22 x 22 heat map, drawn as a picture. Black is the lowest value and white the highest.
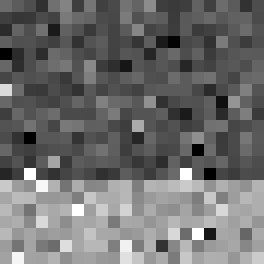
Stripes: none. Average level on the scale: 40%. Seam: horizontal, 70% of the way down, the bottom part higher.
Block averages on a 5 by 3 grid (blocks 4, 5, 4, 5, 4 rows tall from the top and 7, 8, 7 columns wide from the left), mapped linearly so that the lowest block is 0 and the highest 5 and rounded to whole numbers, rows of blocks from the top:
0 0 0
0 0 0
0 0 0
3 3 3
5 5 5
